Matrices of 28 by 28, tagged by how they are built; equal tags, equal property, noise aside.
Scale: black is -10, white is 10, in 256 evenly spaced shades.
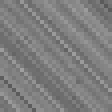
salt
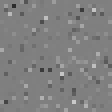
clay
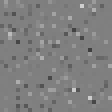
clay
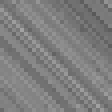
salt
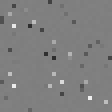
clay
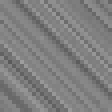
salt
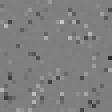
clay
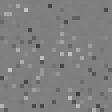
clay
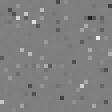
clay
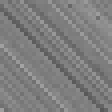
salt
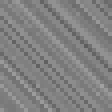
salt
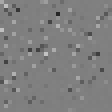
clay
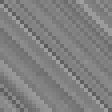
salt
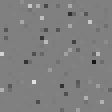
clay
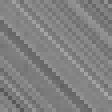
salt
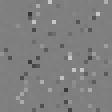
clay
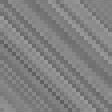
salt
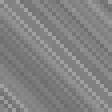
salt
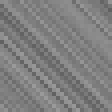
salt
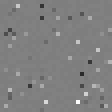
clay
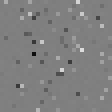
clay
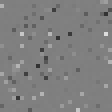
clay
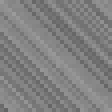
salt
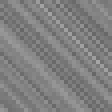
salt
